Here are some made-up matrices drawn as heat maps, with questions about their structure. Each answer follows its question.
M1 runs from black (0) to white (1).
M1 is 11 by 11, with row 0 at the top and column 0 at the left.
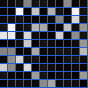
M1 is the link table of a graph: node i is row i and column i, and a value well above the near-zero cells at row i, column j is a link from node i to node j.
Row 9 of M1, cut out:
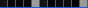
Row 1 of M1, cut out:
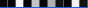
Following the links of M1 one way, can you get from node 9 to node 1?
yes
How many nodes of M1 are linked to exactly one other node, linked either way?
0
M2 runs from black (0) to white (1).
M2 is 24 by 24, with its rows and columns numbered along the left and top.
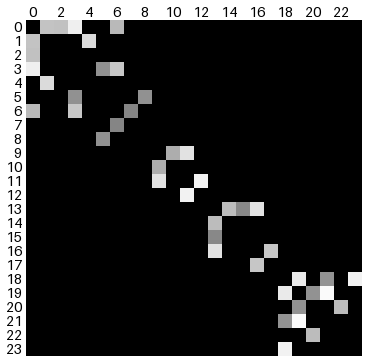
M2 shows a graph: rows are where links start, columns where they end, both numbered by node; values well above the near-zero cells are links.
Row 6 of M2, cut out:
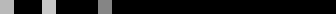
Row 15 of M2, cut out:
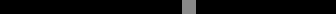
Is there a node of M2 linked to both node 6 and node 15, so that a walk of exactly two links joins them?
no
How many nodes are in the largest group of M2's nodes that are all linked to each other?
3
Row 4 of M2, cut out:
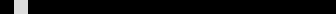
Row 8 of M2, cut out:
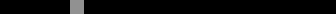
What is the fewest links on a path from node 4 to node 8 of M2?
5
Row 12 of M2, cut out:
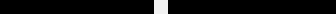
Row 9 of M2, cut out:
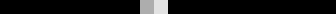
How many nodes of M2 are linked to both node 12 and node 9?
1
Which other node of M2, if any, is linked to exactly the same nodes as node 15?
node 14
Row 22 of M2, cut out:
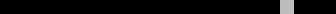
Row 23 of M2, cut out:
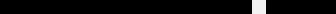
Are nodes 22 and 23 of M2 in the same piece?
yes
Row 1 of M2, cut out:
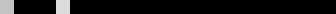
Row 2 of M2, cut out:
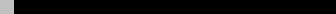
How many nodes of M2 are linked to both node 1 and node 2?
1
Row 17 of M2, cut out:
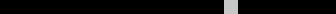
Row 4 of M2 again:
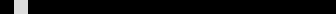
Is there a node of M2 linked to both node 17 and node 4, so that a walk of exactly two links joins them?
no
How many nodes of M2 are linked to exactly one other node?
11
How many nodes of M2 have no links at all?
0
